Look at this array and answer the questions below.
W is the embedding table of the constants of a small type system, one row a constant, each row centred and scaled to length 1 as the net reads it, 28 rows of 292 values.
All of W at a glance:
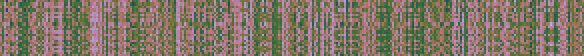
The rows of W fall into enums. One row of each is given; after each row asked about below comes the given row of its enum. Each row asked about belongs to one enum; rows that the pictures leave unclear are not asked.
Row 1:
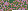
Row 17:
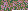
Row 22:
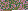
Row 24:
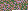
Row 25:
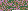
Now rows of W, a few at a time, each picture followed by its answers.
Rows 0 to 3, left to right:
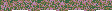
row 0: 17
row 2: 1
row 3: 25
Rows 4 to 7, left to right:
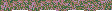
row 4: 17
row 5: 17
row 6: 25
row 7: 24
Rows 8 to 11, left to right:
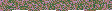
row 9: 24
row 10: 24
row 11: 22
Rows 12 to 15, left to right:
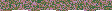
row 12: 22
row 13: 1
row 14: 24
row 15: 25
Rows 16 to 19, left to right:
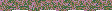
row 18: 25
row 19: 25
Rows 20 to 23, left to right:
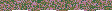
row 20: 24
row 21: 1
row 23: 25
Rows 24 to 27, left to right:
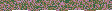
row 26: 1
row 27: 22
